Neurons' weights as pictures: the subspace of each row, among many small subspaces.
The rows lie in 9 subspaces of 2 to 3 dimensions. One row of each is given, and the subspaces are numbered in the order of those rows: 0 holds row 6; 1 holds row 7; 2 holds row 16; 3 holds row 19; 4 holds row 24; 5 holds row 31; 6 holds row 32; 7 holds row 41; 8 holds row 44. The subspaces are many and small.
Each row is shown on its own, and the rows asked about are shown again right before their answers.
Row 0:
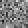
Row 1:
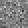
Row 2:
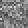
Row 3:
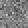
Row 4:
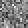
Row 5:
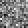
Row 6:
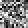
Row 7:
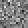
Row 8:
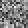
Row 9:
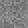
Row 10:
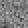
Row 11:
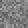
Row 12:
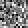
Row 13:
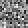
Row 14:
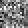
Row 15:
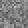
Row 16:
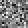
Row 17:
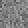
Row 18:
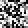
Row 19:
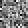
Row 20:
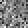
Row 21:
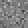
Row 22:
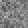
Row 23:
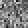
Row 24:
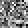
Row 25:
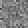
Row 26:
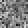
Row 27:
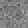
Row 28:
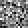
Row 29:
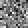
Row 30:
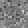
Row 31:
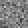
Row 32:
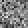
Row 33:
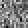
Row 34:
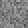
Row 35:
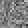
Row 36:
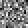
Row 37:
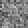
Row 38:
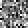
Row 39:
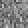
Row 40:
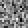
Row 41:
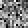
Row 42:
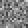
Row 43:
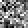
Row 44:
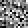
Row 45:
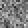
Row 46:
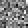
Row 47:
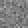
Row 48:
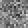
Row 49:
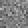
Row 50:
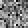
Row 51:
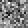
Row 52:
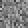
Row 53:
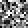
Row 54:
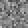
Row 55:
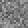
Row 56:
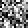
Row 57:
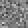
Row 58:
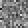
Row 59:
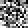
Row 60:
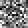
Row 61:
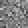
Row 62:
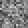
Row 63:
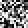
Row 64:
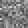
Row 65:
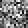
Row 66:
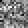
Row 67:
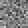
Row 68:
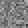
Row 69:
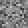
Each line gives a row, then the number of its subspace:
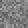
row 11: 0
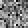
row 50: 7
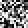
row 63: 0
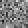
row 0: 4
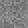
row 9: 4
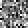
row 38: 3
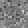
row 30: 1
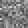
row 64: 0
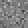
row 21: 1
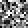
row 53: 6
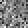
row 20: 2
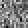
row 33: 7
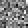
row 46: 4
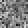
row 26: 2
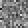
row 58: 3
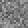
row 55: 6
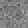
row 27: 1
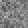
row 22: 6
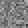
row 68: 4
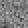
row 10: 8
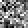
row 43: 6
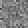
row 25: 3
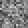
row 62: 2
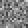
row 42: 4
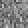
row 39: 7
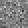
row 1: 5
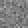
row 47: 7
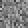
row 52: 3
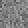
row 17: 3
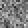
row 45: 5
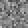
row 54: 6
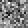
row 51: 6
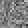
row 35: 4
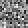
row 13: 4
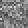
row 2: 0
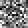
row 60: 2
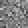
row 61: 8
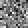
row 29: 8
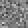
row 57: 2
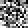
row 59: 5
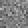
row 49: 8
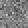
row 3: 8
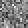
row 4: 5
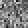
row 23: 7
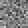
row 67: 8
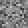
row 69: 2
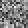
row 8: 0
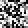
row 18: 6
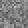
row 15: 0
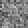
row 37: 2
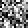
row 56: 5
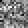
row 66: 6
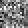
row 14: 6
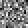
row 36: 4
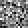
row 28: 5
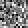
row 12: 7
